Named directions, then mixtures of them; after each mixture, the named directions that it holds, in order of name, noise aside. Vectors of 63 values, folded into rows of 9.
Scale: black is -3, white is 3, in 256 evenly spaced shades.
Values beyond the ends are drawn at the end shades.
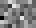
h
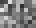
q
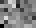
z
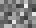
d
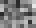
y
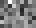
h, q, z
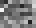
q, y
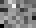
y, z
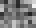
y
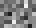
d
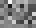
d, h, q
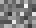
d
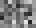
d, h, y
